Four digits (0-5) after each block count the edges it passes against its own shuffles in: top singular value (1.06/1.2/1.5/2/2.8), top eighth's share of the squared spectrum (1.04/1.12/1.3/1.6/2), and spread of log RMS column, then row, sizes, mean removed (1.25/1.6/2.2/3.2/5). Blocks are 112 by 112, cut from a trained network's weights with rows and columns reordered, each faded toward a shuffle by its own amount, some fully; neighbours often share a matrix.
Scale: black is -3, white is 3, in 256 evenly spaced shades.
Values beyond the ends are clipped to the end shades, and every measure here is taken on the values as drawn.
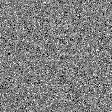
2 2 0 1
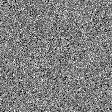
1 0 0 0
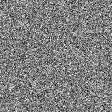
2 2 0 0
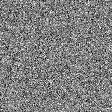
3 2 0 0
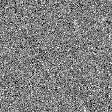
3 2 1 1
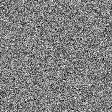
0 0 0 0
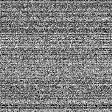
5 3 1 2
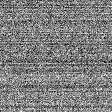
4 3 0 1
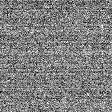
3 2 1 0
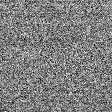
1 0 0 0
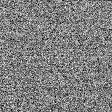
0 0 0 0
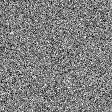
0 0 0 0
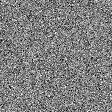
0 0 0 0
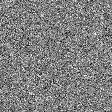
1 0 0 0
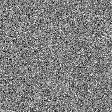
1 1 0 1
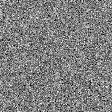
1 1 0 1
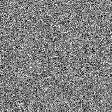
2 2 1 2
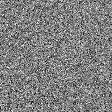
1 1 0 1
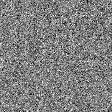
1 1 0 1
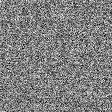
1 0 0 0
